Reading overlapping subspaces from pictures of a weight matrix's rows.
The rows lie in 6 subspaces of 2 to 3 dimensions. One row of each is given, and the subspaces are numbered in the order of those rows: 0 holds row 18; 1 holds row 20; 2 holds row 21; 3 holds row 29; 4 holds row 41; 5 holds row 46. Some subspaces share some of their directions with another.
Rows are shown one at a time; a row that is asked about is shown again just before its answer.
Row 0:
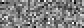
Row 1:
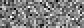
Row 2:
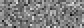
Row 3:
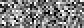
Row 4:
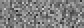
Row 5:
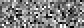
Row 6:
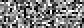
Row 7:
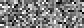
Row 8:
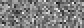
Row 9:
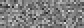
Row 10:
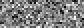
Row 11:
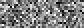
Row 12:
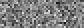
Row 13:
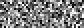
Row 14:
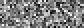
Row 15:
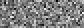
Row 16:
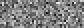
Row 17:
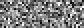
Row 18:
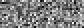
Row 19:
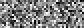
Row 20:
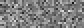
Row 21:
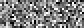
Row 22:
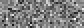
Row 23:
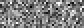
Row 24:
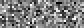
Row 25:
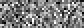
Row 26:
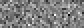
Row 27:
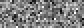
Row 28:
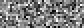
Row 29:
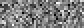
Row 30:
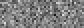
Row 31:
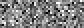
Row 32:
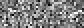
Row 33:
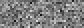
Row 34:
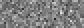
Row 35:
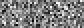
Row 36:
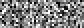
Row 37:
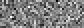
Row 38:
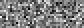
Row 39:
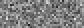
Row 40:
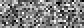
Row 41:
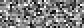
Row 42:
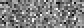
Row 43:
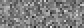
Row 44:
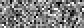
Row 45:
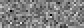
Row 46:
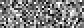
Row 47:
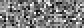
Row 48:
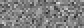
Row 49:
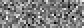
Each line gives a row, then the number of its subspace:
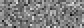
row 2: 4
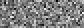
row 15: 2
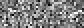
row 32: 4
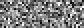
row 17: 5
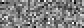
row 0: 0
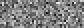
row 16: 2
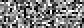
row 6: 3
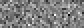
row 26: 3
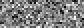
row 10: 0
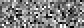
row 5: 5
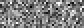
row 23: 5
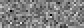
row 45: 5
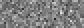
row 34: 0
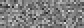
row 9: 1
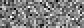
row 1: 2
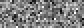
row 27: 0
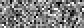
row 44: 5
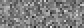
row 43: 4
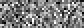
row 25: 3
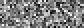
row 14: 4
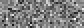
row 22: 4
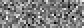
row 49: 3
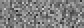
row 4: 5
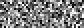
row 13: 5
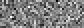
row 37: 2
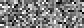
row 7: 1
